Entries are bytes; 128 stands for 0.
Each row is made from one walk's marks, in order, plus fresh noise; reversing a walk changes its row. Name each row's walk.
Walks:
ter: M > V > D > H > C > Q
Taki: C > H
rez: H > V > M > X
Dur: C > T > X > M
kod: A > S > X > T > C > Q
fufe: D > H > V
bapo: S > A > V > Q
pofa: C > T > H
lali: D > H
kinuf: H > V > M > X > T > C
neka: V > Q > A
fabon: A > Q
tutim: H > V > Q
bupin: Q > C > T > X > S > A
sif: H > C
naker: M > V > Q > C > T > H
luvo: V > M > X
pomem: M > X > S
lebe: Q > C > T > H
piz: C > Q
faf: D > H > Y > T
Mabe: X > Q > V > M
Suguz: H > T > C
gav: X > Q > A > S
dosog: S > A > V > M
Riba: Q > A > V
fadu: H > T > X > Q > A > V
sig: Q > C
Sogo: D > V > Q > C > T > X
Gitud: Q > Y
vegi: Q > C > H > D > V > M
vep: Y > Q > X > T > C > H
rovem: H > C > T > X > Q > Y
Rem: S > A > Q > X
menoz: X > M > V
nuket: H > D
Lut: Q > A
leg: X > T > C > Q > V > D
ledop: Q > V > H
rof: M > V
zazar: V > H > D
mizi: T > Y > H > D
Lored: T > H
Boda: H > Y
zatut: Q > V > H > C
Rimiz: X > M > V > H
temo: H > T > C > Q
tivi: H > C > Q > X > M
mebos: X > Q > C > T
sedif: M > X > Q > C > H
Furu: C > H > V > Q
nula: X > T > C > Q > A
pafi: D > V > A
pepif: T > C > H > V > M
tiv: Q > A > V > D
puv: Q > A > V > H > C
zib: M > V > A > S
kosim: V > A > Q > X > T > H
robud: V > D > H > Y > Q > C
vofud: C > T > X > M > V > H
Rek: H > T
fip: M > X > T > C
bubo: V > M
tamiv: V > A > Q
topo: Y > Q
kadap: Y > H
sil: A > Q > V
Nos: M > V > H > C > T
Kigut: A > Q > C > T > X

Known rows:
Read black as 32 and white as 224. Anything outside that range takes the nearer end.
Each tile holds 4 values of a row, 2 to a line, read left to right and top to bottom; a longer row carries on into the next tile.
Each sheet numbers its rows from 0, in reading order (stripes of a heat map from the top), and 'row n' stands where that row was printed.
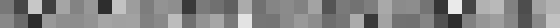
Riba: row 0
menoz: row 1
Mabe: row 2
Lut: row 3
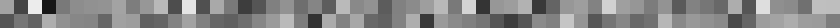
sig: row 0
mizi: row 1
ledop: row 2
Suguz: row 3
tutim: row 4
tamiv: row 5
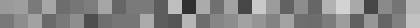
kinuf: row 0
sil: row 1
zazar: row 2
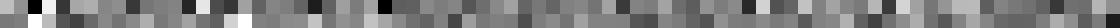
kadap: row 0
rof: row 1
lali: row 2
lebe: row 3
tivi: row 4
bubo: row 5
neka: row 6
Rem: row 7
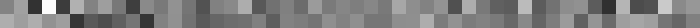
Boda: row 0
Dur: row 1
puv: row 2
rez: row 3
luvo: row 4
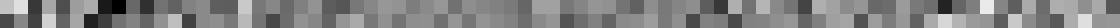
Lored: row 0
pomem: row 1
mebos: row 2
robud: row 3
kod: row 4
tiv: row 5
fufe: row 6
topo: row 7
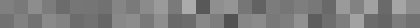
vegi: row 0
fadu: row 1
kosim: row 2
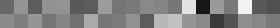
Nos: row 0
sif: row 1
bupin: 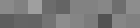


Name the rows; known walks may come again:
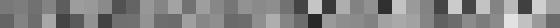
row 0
pofa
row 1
zatut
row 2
Riba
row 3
fabon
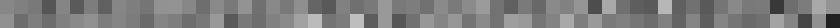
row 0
Sogo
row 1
leg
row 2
Rimiz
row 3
ter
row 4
rez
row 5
dosog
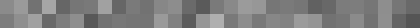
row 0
kinuf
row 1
mebos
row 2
sedif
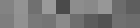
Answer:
rovem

